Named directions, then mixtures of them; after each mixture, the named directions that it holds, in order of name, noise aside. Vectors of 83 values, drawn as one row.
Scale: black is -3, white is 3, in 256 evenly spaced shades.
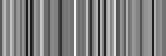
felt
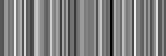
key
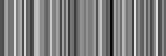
key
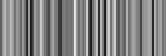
felt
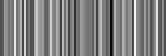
key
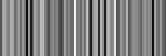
felt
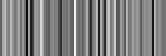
felt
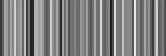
felt, key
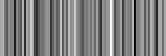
key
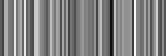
key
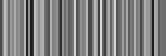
felt, key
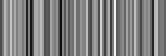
felt, key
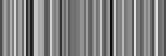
felt, key
